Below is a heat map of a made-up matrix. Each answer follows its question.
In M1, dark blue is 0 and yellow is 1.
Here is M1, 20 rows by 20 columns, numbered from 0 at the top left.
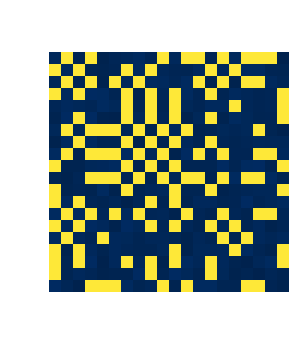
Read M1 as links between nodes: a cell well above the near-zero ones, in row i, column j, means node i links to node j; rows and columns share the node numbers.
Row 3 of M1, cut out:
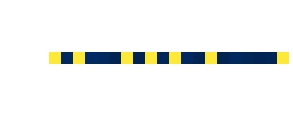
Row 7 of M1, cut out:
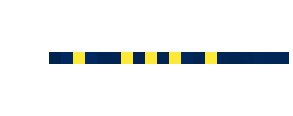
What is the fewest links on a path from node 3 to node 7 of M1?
2
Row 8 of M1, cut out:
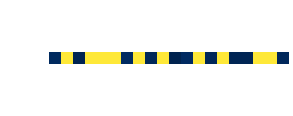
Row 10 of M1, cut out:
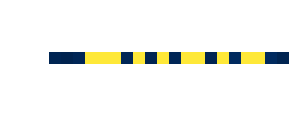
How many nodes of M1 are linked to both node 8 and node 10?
8
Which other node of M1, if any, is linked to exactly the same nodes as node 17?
node 3
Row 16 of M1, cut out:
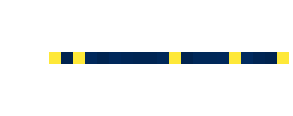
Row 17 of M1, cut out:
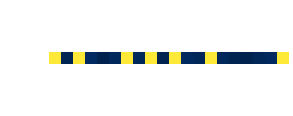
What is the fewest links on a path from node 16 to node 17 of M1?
2
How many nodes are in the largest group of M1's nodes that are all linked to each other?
2
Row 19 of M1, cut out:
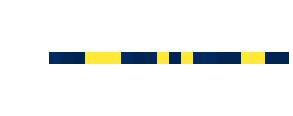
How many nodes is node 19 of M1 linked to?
7
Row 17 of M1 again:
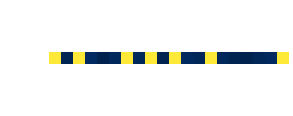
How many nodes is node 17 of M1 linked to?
7
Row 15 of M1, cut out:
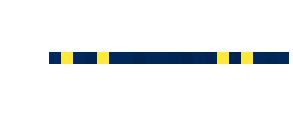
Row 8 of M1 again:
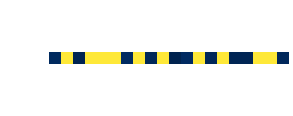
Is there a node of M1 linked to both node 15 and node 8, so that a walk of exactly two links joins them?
yes
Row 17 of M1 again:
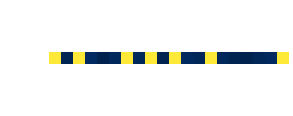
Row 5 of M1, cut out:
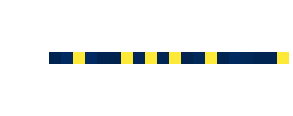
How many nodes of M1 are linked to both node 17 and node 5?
6
